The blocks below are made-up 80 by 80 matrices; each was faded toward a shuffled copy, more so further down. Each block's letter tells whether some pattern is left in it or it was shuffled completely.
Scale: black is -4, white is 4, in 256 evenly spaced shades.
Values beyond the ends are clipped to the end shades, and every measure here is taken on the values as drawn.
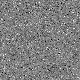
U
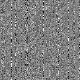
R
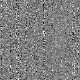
R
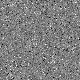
U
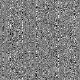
R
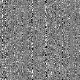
R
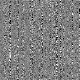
R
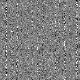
R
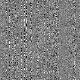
R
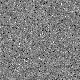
U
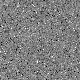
U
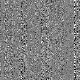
R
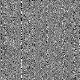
R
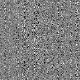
R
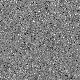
U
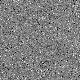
U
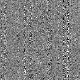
R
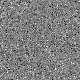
U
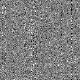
R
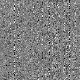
R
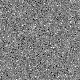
U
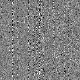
R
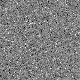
U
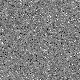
U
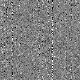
R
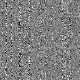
R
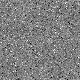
U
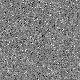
U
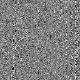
R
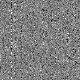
R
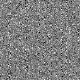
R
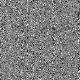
R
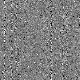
R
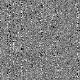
R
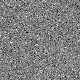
U
